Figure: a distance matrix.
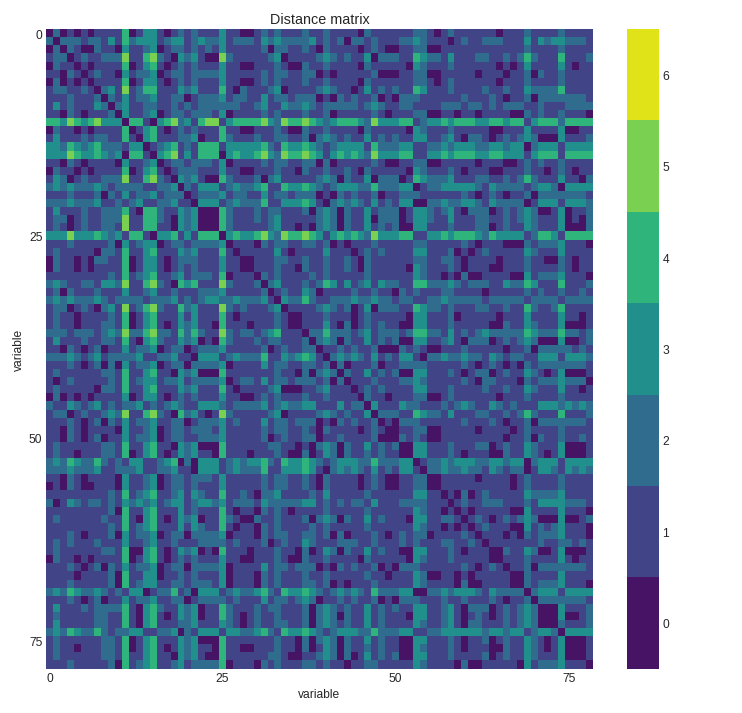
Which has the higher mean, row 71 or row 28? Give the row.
71
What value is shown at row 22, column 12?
1
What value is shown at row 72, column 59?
1
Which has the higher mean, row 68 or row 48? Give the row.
48
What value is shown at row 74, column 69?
1
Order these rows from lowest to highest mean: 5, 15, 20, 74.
5, 20, 74, 15
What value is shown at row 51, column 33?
2
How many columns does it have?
79
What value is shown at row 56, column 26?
1
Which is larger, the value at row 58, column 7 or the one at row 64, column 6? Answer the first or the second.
the first
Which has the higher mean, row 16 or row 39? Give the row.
39
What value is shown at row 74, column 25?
1
